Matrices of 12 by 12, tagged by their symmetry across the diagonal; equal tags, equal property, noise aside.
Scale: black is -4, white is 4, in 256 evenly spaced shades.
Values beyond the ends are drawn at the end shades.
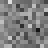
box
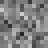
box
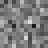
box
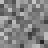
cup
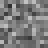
box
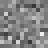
box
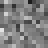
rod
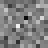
rod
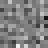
rod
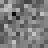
cup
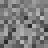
box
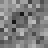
cup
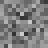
box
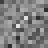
cup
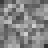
cup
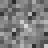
cup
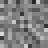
rod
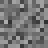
cup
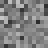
cup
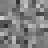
rod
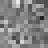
box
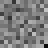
cup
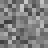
rod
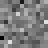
box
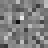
rod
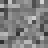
rod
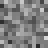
rod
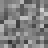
rod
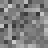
cup
